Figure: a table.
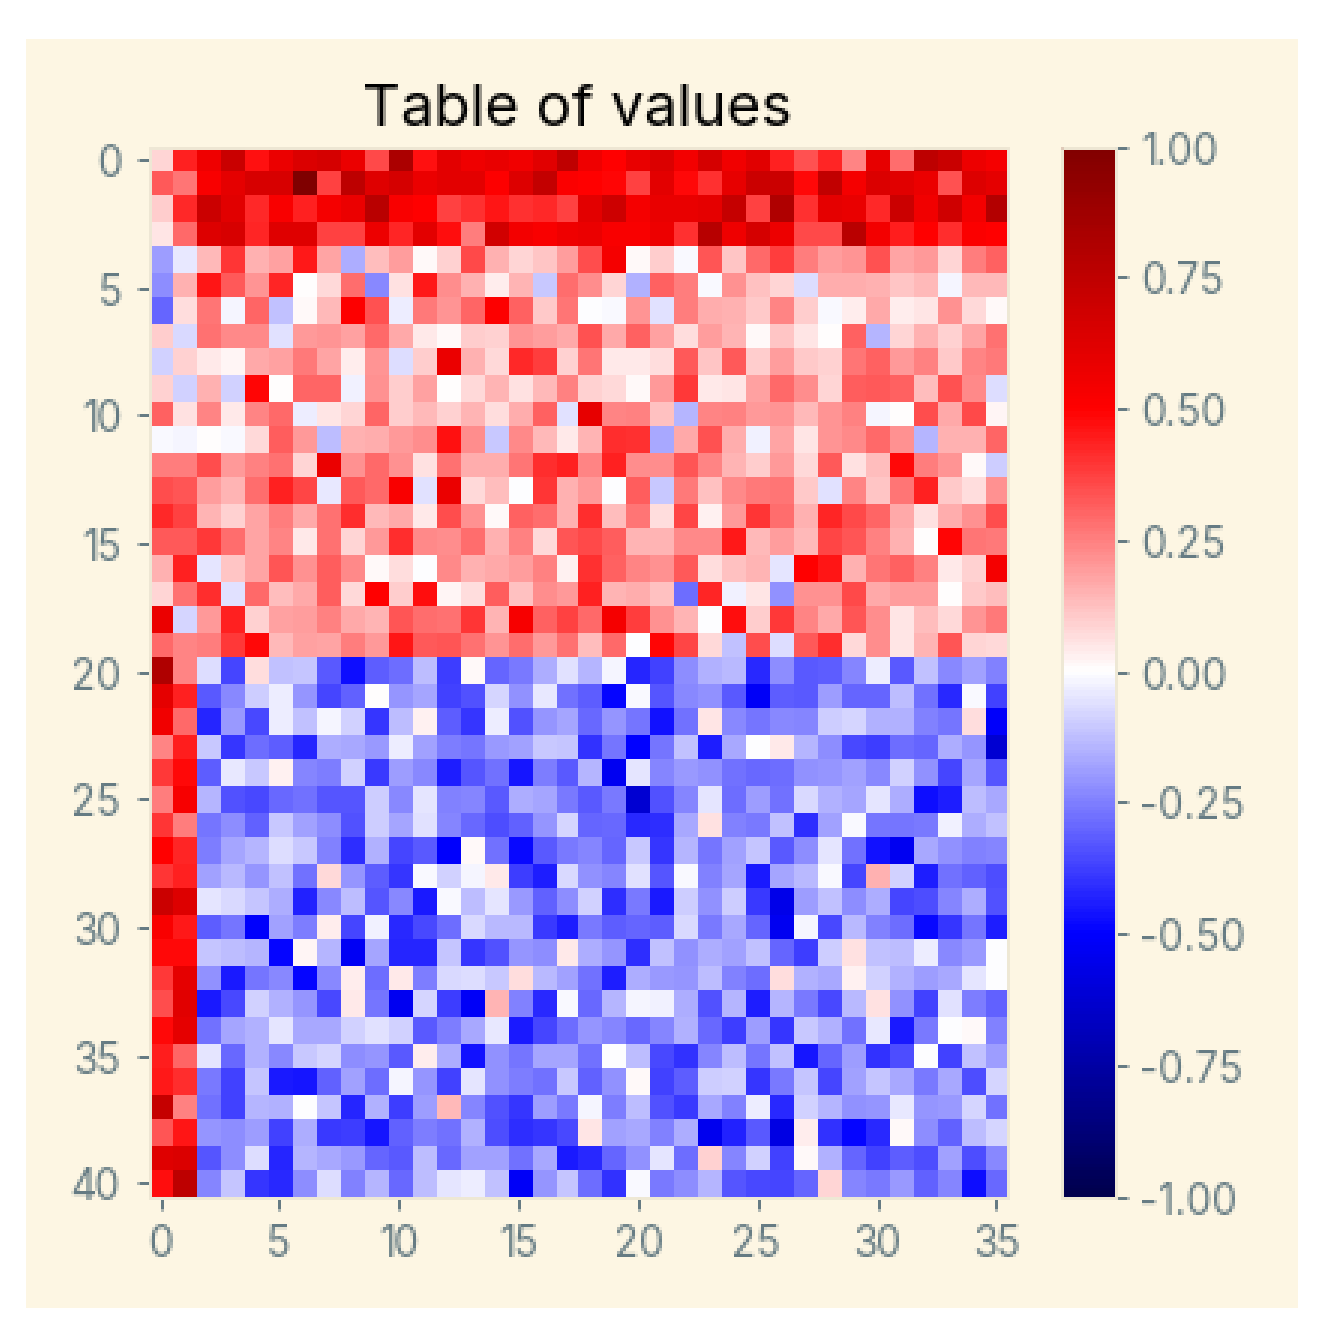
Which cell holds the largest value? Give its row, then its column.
1, 6
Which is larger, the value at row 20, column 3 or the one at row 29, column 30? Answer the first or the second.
the second
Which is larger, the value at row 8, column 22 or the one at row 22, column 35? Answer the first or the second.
the first
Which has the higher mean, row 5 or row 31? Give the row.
5
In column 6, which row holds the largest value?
1
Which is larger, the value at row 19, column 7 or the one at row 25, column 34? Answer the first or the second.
the first
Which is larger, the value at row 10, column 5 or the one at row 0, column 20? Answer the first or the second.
the second
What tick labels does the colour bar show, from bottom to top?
-1.00, -0.75, -0.50, -0.25, 0.00, 0.25, 0.50, 0.75, 1.00
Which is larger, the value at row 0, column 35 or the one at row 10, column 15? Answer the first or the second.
the first
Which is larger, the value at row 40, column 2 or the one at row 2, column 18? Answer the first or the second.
the second
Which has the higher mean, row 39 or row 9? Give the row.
9
